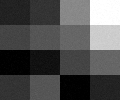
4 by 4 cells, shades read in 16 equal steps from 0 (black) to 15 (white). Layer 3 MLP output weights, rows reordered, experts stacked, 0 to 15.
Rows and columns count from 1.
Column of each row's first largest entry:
4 4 4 2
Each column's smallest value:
0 1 0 2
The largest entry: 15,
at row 1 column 4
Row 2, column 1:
4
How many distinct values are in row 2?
4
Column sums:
9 14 18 35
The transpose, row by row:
2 4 0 3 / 3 5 1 5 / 8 6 4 0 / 15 12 6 2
